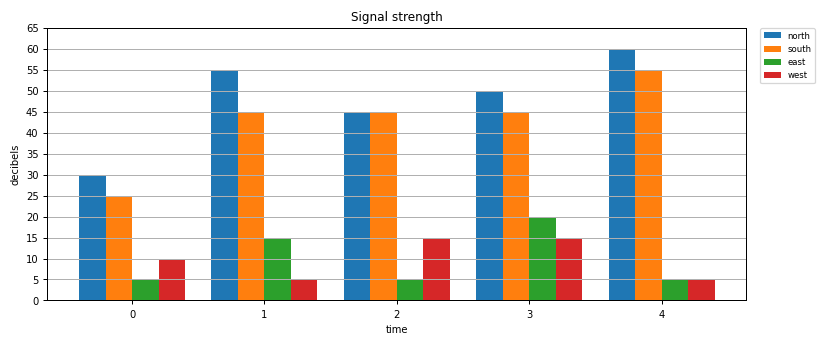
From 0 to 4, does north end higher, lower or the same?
higher
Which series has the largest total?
north
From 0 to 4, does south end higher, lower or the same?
higher
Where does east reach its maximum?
3
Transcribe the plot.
Title: Signal strength
x-axis: time, ticks 0 1 2 3 4
y-axis: decibels, ticks 0 5 10 15 20 25 30 35 40 45 50 55 60 65
Legend: north, south, east, west
Values:
north: 30 55 45 50 60
south: 25 45 45 45 55
east: 5 15 5 20 5
west: 10 5 15 15 5
